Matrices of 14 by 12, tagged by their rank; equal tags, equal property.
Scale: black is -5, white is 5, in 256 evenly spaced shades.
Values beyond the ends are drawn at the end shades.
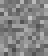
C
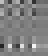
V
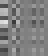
V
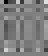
V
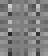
V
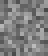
C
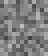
C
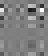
V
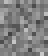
C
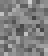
C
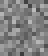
C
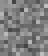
C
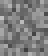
C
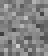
C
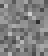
C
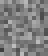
C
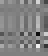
V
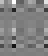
V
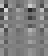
V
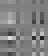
V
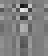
V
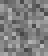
C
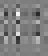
V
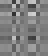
V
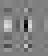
V
